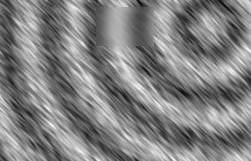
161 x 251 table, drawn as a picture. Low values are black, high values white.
Rings: centred on the top right. Mirror symmetry: none. Slope: none. Odd rows or columns: none. Odd patch: calmer, in the top middle. Calmest part: top middle.
